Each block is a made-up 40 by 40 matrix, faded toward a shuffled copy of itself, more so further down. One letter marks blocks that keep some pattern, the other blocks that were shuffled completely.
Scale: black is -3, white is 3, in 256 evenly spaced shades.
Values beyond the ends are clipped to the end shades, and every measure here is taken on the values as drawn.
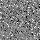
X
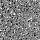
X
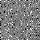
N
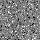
X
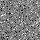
X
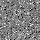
X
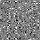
N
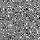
N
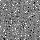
X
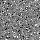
X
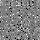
N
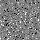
X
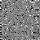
N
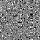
N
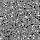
X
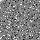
X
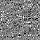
N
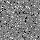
X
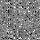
N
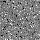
X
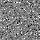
X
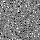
X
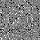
N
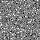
X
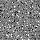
X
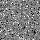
X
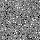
X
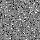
X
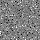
X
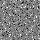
X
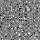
N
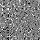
N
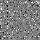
N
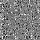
N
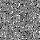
N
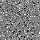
N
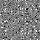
N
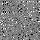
N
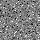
X
